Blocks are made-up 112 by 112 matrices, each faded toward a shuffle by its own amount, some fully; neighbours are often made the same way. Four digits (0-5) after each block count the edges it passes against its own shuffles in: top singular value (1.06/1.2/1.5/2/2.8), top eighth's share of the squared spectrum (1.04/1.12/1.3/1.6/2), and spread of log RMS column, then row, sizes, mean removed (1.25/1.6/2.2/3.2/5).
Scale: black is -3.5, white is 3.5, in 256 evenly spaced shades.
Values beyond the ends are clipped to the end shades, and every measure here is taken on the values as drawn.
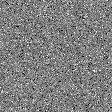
0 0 0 0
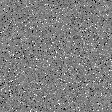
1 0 0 0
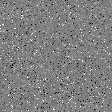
2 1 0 0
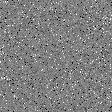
0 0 0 0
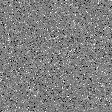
1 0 0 0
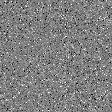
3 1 0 0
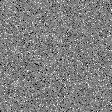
2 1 0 0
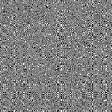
5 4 3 3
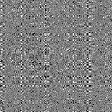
5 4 3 3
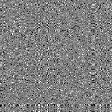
5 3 2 3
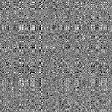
5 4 3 3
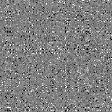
4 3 2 2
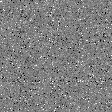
2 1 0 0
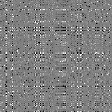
5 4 3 3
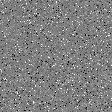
2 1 0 0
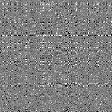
5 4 3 3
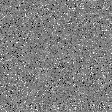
3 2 0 1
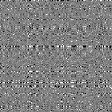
5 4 2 4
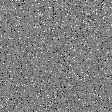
1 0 0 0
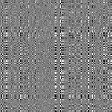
5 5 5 4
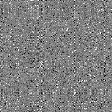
4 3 2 2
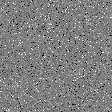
2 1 0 0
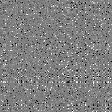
4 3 2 2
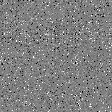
3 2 0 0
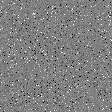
3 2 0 0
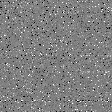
3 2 0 1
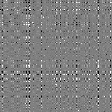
5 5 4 3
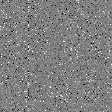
4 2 1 1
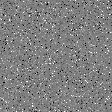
2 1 0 0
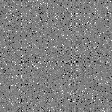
4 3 1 1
